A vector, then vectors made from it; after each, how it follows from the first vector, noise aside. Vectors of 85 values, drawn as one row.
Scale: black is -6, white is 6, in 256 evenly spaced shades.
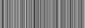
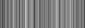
sign-scrambled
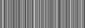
negated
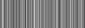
negated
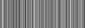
negated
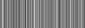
negated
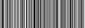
scaled up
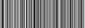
scaled up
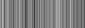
sign-scrambled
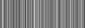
negated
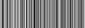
scaled up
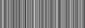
negated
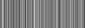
negated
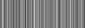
negated
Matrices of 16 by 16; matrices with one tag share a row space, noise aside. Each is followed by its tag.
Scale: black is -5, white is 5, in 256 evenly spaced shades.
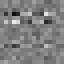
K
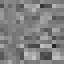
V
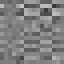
V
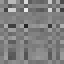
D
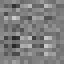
K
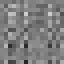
D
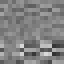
V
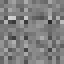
D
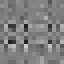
D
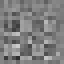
K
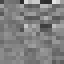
V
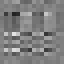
K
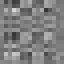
K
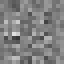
K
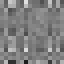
D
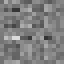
K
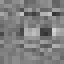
V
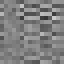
V
